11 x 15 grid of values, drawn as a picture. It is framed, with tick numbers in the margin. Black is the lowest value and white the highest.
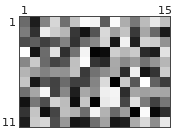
Average level on the scale: 50%. Slope: none. Histogram: flat. Calmest part: middle left. Stripes: none. Mirror symmetry: none.
